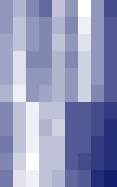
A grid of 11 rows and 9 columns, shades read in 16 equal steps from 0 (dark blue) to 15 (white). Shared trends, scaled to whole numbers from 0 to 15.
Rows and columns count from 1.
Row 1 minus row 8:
1 -1 -7 -5 -1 4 11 5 2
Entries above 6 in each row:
7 8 8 8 8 8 5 5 4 5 4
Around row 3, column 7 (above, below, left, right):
14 12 8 8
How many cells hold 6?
2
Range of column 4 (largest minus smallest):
6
